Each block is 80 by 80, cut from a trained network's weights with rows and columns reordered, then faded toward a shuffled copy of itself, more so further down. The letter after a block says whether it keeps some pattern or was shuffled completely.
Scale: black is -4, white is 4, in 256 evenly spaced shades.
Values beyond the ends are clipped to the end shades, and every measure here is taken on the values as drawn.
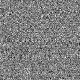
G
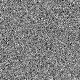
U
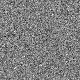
U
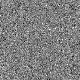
G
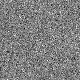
U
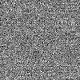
G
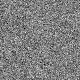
U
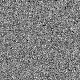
U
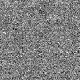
G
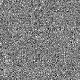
G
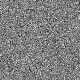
U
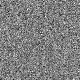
G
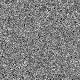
U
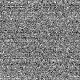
G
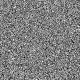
U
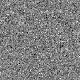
G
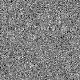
G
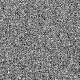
G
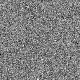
U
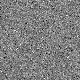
U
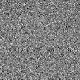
G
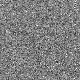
G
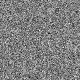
G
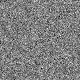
U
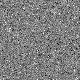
U
